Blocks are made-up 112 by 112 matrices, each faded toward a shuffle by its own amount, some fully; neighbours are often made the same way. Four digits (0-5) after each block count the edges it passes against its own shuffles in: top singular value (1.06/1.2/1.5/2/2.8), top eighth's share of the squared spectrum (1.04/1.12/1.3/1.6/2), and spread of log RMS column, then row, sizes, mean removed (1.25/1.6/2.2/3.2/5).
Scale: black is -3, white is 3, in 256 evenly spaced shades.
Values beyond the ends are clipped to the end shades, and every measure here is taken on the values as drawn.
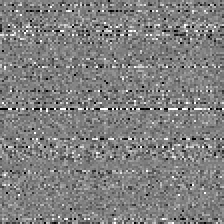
3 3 0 4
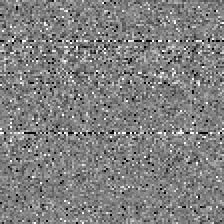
3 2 0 3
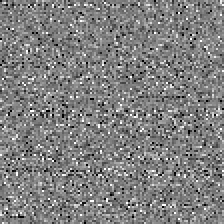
2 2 0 3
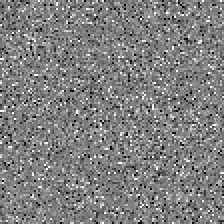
2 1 0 0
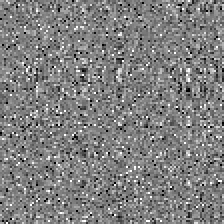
4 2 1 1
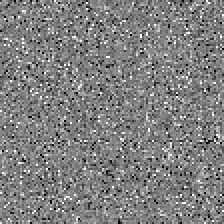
3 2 1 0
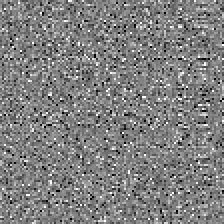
4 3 2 2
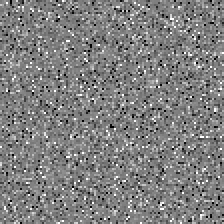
0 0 0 0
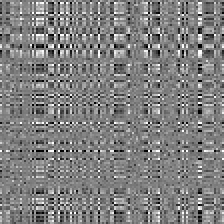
5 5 5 5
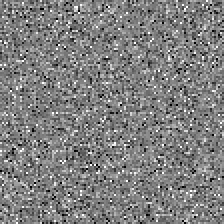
3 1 0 0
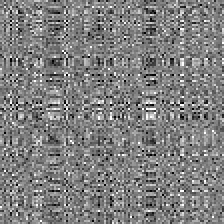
5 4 3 4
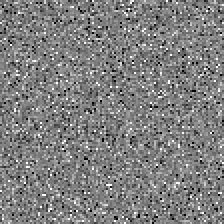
2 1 0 0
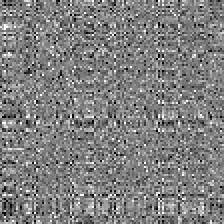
5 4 3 3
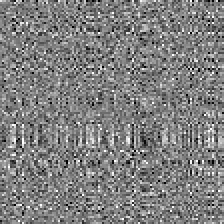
5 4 3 3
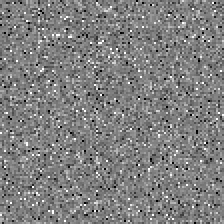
2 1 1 0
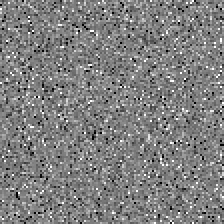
3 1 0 0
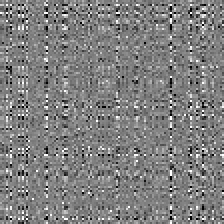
5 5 4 4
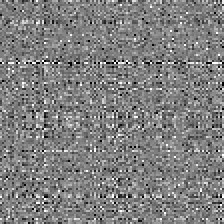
5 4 3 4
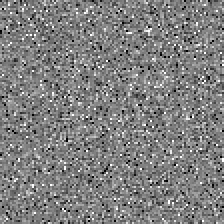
2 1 0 0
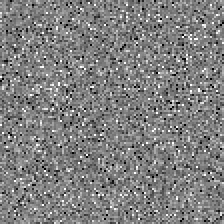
2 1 0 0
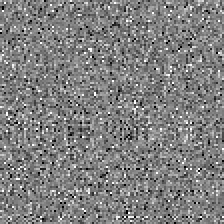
4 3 1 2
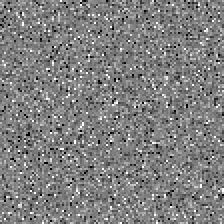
0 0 0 0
